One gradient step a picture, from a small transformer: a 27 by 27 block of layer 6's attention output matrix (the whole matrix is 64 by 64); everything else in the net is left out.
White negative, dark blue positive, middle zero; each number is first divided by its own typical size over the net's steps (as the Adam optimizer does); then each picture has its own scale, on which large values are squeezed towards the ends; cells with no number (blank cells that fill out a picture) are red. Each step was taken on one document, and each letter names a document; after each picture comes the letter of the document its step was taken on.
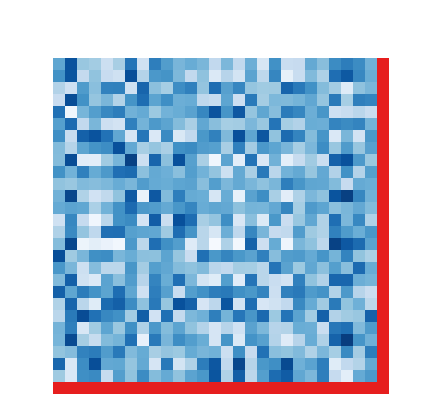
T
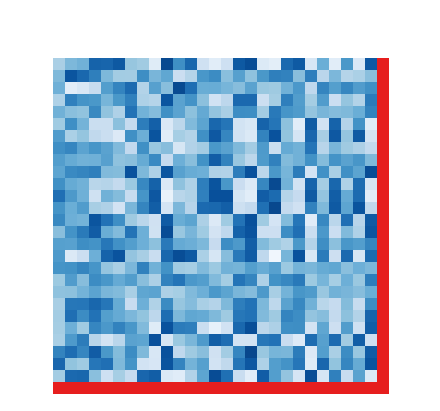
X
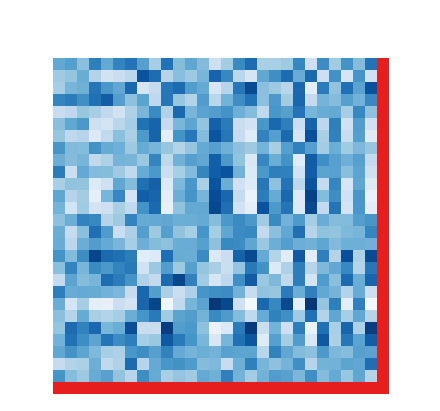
X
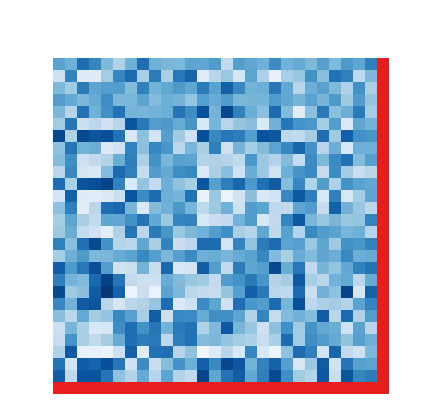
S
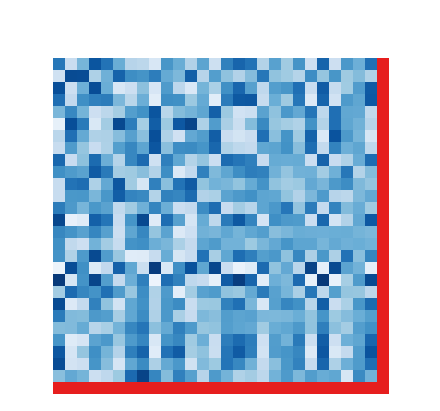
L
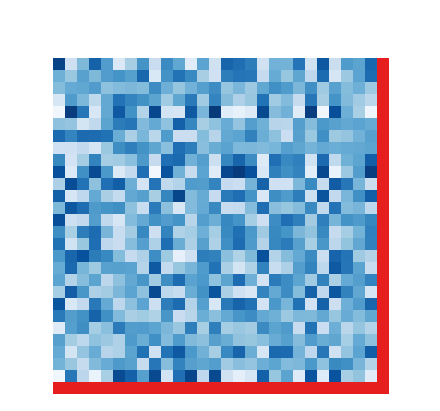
L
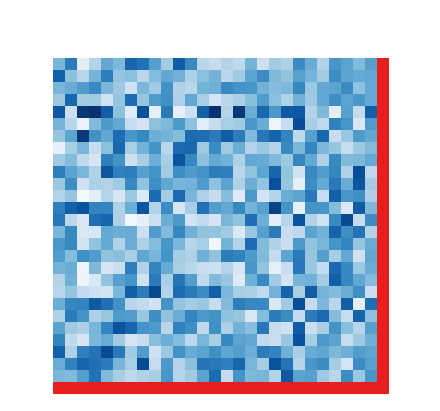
T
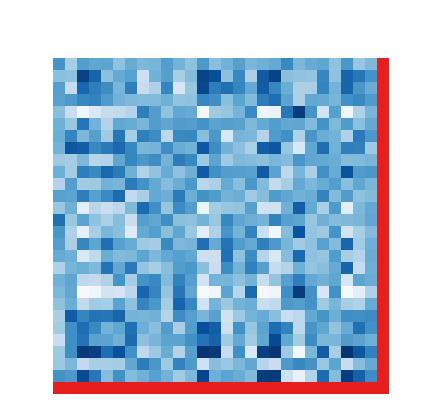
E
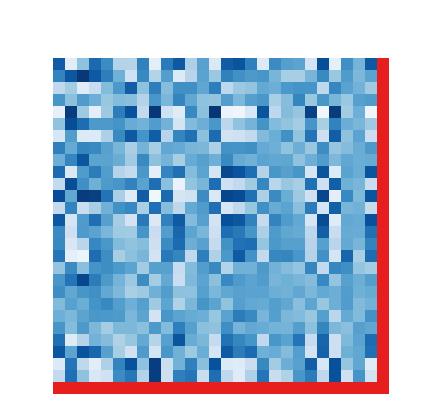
L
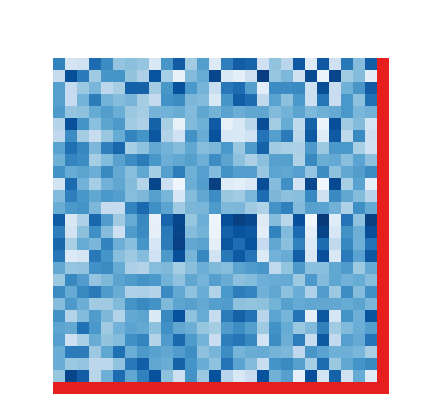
L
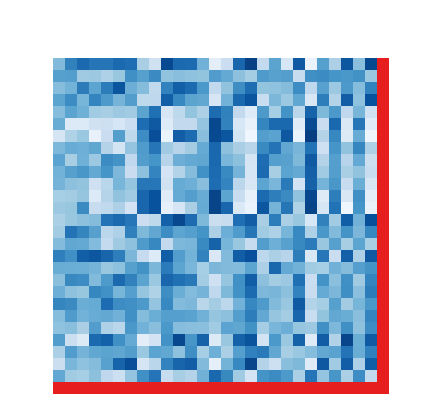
X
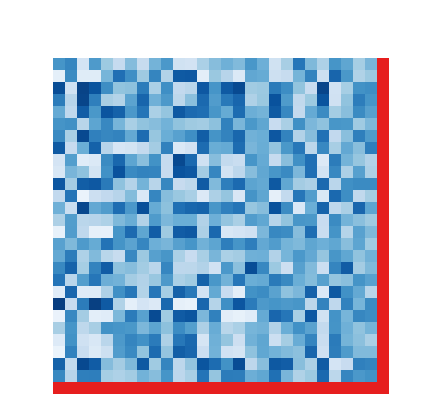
S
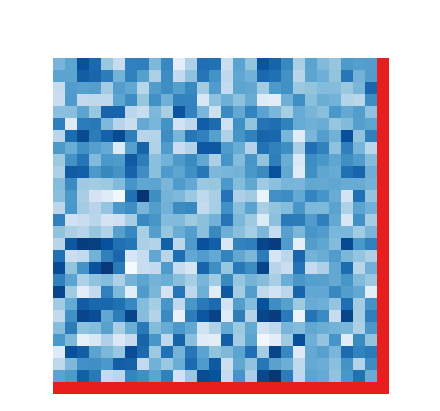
E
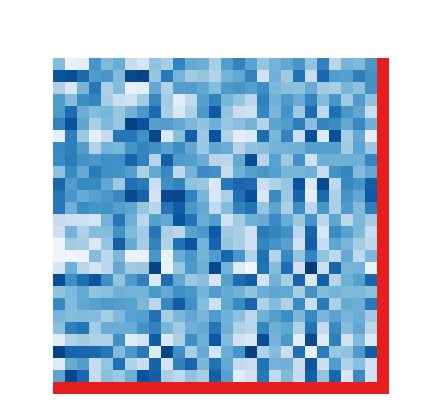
L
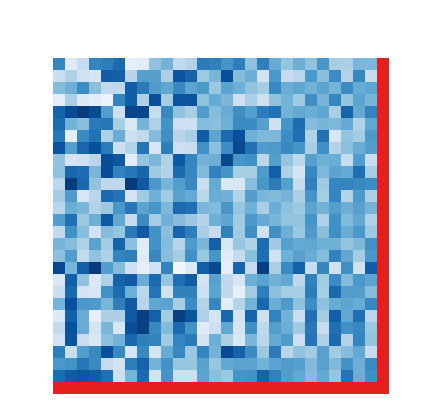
S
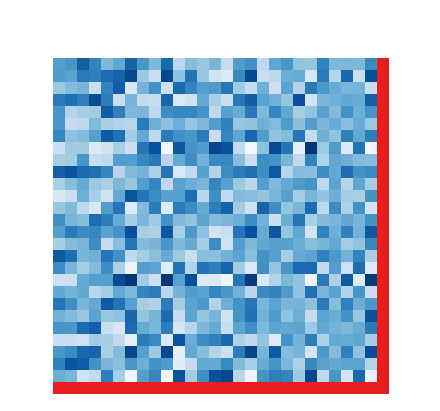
X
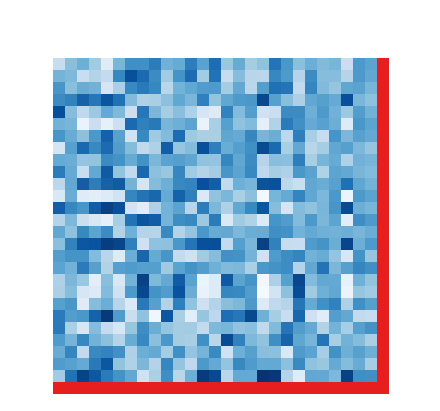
E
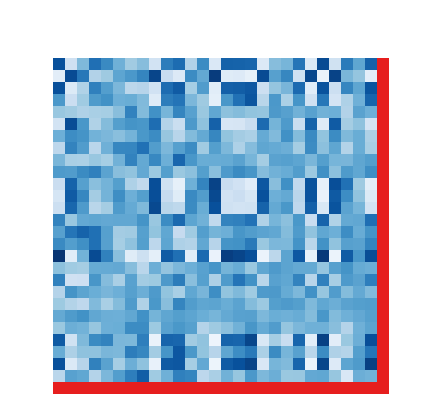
L
